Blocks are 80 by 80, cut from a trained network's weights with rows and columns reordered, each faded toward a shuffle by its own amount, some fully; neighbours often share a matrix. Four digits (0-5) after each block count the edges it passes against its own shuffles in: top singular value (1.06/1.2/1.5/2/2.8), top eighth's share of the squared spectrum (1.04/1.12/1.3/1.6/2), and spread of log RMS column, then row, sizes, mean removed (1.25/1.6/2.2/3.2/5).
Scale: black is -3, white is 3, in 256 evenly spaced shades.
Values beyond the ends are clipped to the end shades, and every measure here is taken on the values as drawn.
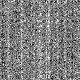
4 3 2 2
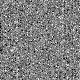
1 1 0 0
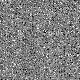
1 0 0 0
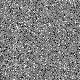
0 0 0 0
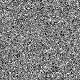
2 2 0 1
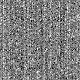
3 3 1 1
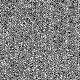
1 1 0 0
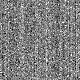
3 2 1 0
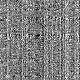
4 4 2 3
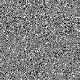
3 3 0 2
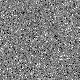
0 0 0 0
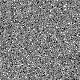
0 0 0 0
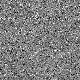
2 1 0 1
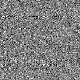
3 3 0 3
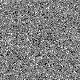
1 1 0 1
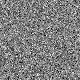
0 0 0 0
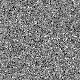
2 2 0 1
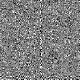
3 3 3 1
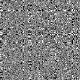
4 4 3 2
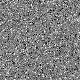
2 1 0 0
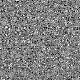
2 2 0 2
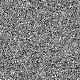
1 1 0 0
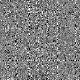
3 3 3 2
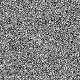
2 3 0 1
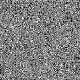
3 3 1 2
